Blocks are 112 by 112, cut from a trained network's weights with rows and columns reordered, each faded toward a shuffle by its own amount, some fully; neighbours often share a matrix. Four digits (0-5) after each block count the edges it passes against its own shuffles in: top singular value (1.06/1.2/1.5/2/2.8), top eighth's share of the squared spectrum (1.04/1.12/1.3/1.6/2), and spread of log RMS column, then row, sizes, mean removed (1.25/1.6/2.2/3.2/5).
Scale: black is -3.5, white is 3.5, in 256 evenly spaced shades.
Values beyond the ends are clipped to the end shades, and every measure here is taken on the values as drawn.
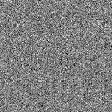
3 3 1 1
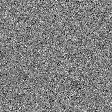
2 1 0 0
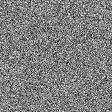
2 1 0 0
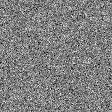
0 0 0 0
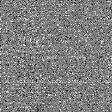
2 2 2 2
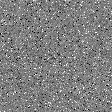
0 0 0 0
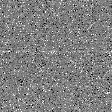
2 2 1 0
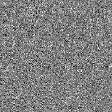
3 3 2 2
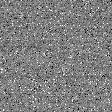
1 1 0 0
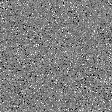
1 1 0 0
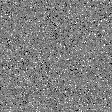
0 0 0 0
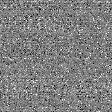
3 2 2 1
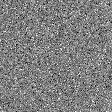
1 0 0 0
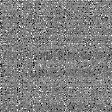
3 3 3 2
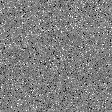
0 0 0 0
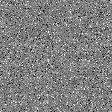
1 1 0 0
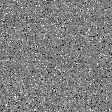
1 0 0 0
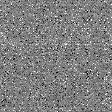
2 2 2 1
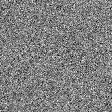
2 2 0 0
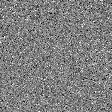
1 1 0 0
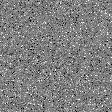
0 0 0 0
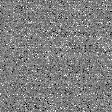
3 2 2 1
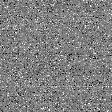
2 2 1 0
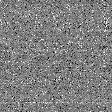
2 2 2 1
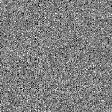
3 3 2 1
